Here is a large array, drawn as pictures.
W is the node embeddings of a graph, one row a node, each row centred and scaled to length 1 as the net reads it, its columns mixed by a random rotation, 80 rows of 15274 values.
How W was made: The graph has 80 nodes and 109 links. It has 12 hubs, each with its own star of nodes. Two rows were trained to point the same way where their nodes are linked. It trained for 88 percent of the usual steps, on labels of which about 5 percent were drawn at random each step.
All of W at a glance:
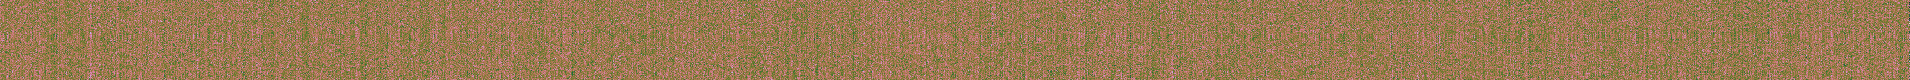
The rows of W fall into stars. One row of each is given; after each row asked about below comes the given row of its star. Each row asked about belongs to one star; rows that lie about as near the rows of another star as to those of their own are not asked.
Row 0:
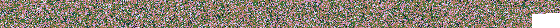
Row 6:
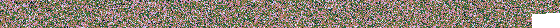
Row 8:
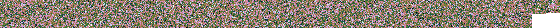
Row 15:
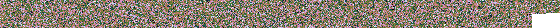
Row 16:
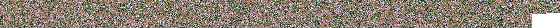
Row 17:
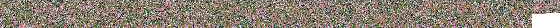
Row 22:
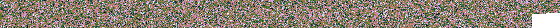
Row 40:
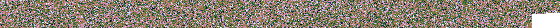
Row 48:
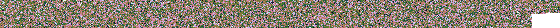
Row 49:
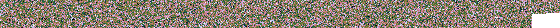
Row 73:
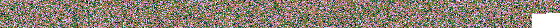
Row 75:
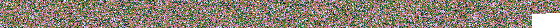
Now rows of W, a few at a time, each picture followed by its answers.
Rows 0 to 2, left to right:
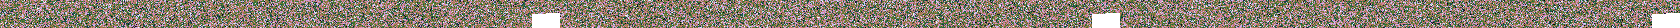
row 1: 0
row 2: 16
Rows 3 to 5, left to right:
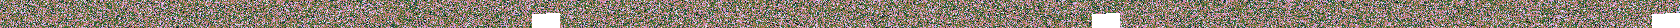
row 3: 48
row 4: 15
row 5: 75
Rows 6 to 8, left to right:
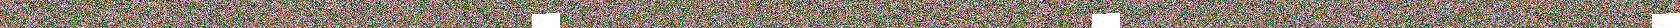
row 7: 16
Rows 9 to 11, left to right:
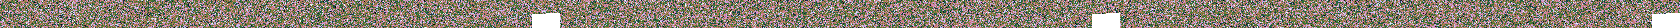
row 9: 8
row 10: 6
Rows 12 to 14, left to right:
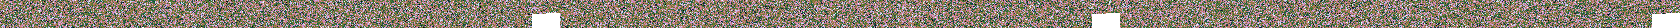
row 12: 17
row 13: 49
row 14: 16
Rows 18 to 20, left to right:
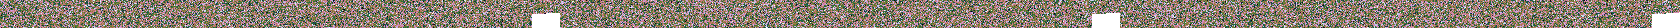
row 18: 49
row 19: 48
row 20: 49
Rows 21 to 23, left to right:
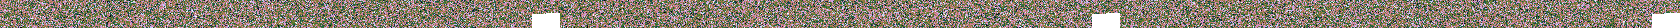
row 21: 73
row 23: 8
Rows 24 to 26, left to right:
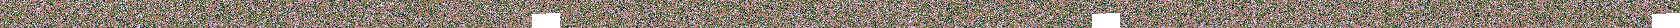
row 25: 49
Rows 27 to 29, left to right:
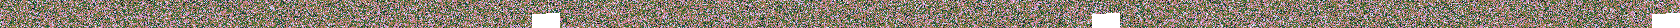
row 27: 75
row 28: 17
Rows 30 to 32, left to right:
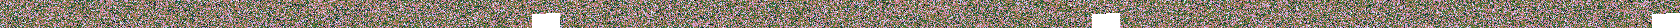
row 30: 75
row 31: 16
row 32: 15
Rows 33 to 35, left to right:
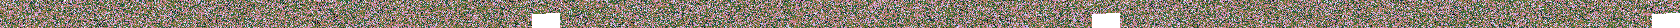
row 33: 6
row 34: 49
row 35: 73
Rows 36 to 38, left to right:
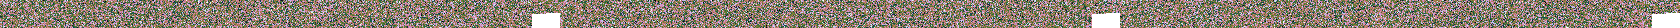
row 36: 22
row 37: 73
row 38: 40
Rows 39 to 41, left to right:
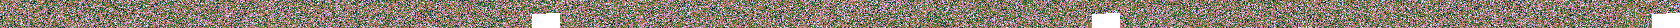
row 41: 73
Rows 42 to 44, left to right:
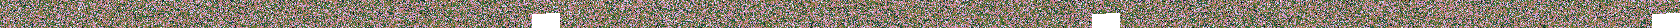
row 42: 16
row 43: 6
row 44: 49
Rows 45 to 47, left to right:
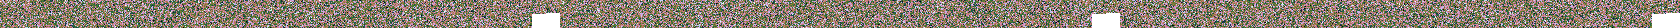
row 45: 22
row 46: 48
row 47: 73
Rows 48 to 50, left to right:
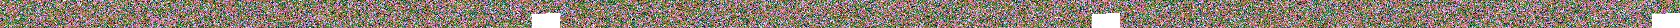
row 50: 75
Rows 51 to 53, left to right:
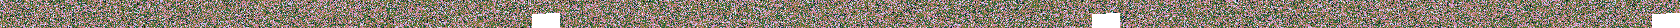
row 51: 49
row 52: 16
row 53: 22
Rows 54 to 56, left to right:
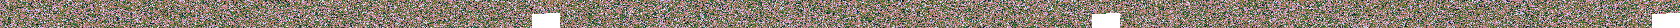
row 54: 73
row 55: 8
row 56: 8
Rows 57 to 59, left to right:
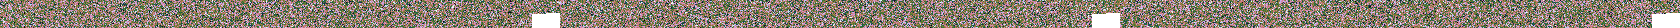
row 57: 16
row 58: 48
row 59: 15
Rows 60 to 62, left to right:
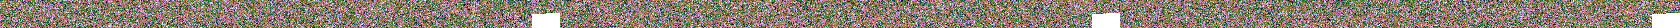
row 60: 17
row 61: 48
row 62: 15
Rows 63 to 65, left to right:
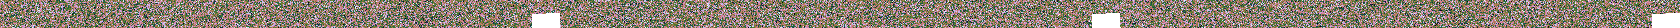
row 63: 0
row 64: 15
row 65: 6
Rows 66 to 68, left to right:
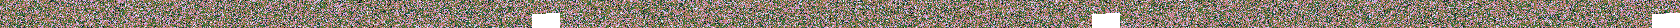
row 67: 17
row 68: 8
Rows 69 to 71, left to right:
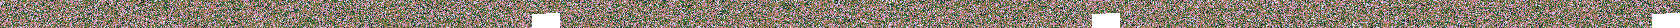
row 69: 40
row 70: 75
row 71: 17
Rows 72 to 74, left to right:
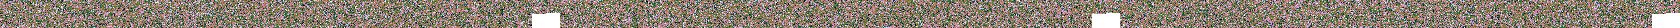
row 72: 17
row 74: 17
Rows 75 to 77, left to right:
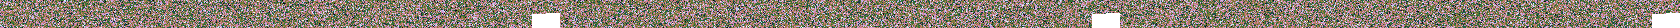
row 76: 15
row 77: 8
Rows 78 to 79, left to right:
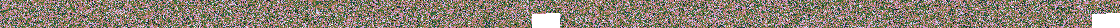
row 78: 15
